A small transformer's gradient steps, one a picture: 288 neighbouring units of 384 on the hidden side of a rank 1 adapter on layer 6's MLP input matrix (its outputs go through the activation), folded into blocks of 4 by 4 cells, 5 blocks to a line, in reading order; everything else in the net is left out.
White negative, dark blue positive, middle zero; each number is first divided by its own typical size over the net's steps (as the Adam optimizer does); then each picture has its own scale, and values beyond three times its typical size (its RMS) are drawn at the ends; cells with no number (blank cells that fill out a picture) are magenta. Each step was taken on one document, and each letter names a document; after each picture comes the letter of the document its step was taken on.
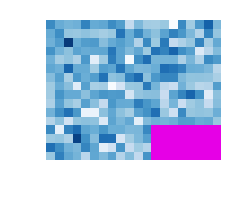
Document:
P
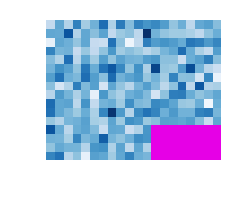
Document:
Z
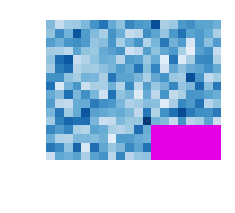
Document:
Z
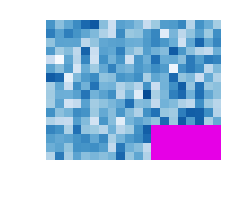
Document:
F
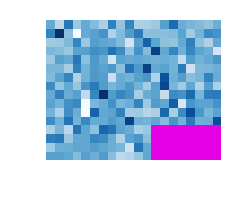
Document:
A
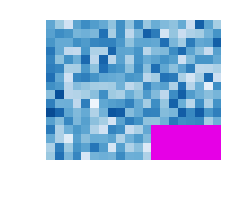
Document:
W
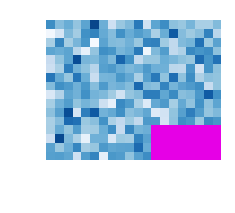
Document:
F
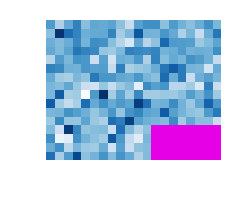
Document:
A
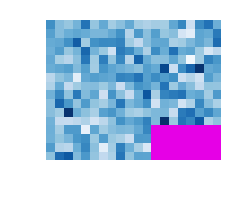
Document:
F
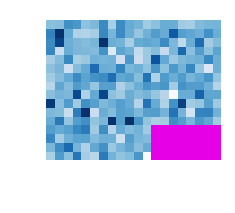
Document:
A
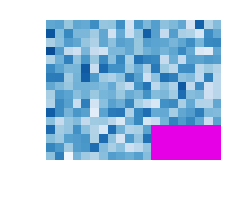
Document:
W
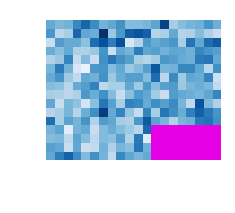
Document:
W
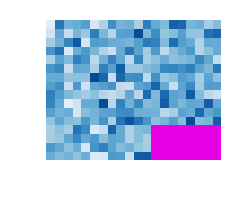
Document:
P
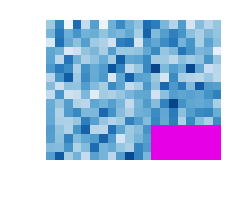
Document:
Z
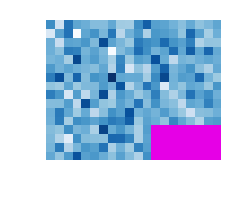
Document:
A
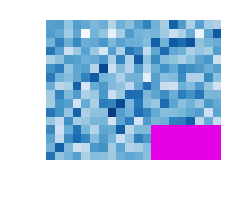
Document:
P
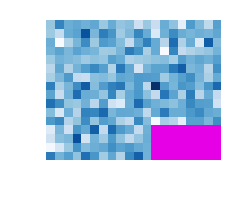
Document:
P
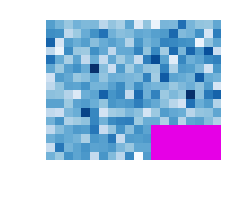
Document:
A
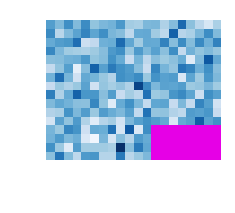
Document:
F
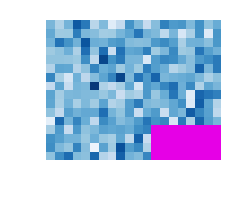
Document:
F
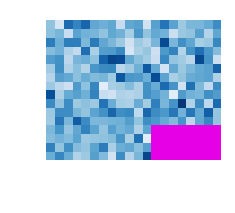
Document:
W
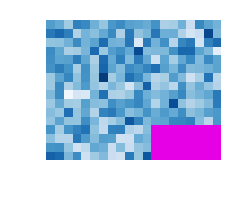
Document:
W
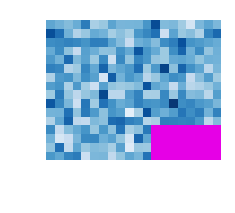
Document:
A
